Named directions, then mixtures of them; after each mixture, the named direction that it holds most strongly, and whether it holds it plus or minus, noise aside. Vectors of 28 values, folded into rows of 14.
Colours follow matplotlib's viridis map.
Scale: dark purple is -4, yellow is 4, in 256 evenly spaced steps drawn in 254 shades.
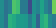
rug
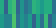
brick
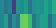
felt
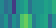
felt, plus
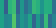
brick, plus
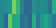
rug, plus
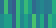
brick, minus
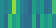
rug, plus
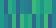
brick, plus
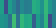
brick, plus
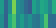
rug, plus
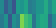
felt, plus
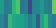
rug, plus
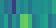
felt, plus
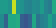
felt, minus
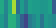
felt, minus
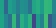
brick, plus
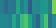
felt, plus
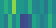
felt, minus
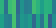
brick, plus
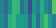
rug, plus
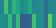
felt, minus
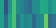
brick, plus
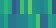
rug, minus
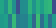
brick, plus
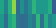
brick, plus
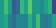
rug, minus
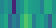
felt, plus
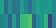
felt, plus
